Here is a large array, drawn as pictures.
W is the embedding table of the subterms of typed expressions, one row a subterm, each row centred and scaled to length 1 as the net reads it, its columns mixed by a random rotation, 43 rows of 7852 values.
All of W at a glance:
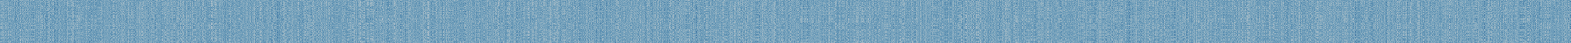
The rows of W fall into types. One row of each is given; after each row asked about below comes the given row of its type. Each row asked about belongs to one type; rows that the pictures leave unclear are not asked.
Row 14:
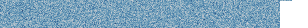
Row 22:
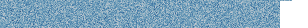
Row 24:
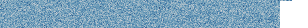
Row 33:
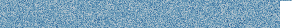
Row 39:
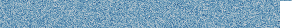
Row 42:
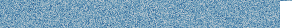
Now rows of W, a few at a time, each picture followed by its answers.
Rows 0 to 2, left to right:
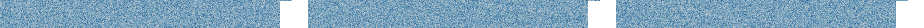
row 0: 39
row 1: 24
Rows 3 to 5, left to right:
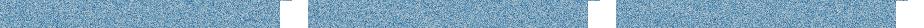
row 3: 14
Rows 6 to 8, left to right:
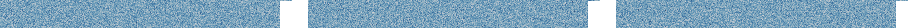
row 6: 22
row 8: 22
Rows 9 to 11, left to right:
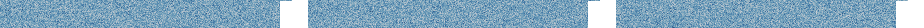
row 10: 42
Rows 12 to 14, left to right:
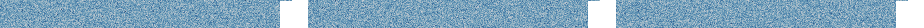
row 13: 39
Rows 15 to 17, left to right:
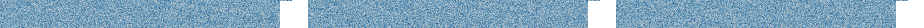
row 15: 24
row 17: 24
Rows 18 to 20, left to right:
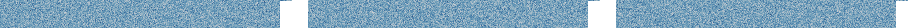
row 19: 33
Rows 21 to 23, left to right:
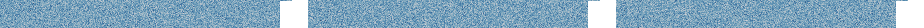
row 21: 42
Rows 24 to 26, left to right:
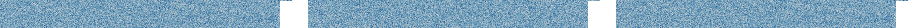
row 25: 22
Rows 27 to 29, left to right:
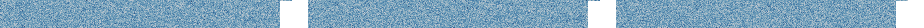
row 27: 14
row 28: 24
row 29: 22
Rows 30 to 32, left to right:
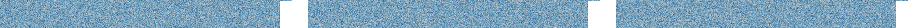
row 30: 39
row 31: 22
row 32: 24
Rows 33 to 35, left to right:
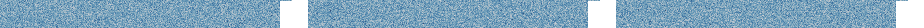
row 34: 14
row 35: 22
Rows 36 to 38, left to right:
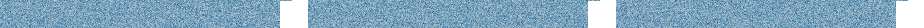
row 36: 39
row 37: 24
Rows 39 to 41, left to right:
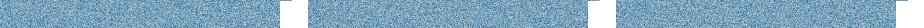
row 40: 39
